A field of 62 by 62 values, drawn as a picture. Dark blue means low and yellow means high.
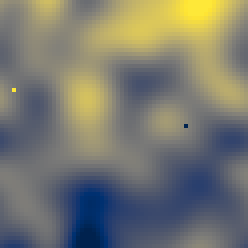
Ninth with the highest average: top right. Stripes: none. Histogram: bell-shaped. Average level on the scale: 50%. Lone odd cells: 2, 1 higher and 1 lower than their neighbours. Slope: up to the top. Ninth with the lowest average: bottom middle. Odd rows or columns: none.
